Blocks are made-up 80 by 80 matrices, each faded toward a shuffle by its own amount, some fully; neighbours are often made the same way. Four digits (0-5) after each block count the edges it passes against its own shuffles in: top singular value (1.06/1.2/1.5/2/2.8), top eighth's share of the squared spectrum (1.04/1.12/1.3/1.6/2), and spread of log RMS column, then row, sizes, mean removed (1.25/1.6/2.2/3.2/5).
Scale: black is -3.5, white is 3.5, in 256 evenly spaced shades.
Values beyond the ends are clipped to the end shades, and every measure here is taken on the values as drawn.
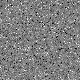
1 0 0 0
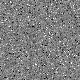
0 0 0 0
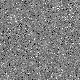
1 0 0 0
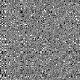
4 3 2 2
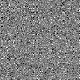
4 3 2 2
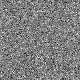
0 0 0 0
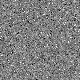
0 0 0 0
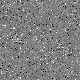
0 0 0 0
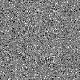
3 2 1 1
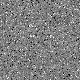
0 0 0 0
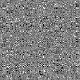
4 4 2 2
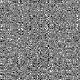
4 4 2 2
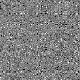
4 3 2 2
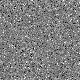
1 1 0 0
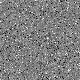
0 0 0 0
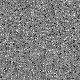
2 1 0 0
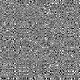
4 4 2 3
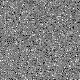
3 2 0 1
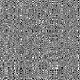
4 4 3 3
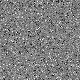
1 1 0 0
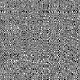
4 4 3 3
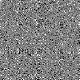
4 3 2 2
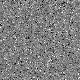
2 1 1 0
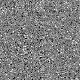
3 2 1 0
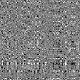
4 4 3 3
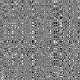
5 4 3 3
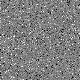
2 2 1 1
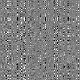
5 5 4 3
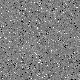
2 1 1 0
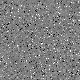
1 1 0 0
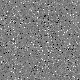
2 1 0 0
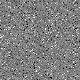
3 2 1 0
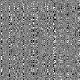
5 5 4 2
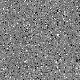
3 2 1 1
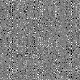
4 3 3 1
